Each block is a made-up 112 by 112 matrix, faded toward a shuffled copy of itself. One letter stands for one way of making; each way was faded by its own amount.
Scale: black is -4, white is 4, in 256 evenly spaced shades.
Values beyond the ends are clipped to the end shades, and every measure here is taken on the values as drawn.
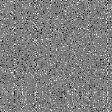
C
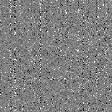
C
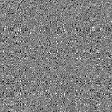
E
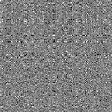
E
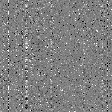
C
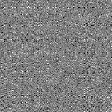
E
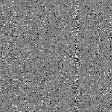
C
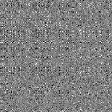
E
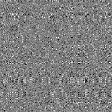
E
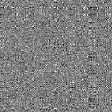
E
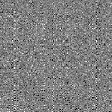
E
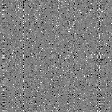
C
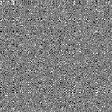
E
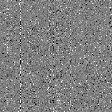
C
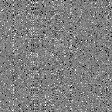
C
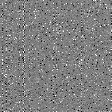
C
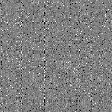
C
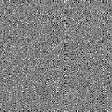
E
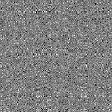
E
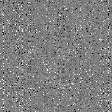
C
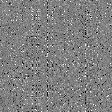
C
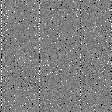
C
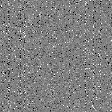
C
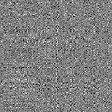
E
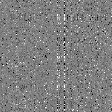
C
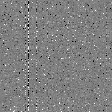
C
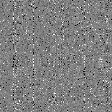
C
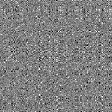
E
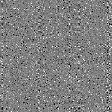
C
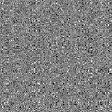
E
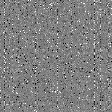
C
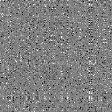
C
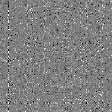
C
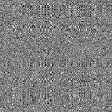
E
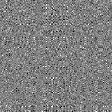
E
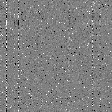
C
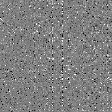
C
